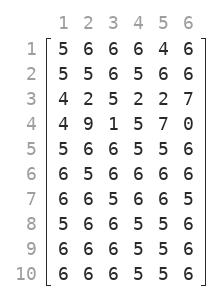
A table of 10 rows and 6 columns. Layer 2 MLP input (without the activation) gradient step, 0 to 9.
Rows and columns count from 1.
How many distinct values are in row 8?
2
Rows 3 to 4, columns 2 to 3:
2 5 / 9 1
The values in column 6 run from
0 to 7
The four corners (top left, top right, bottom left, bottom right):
5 6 6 6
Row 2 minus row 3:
1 3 1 3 4 -1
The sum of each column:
52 57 53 50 51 54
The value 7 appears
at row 3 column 6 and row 4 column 5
